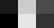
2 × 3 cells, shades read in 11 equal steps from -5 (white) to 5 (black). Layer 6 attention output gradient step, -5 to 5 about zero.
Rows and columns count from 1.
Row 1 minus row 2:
-1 1 -1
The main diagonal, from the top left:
4 -4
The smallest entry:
-4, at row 2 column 2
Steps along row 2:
down up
